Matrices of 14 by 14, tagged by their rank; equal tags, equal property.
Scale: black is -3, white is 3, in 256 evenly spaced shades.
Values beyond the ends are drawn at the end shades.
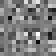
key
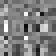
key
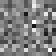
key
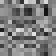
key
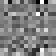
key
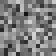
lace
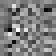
key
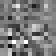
key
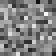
lace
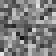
lace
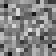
lace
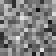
lace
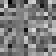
key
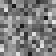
lace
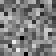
lace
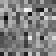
key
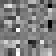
key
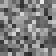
lace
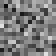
lace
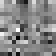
key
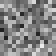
lace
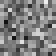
lace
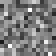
lace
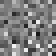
key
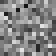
lace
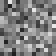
lace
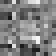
key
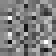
key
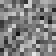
lace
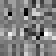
key
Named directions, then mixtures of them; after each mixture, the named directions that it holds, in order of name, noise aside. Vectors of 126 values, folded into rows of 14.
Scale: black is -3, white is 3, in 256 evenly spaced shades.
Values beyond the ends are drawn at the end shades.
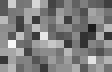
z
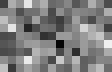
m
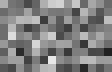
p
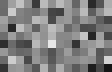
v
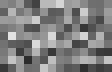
p, v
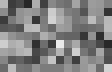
m, v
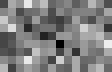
m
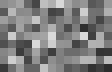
p, v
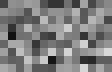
p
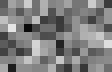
m, p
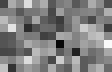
m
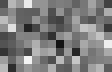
m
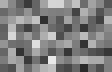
p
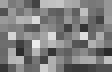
p, v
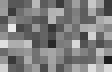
v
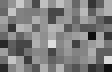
v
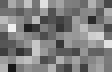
m, p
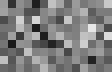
z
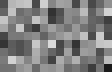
m, v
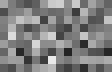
p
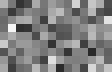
p, v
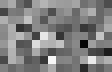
p, z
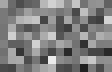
p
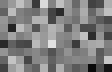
v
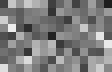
m, z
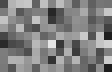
m, v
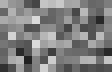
p, v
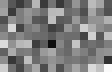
v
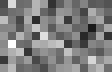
z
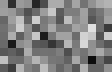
z
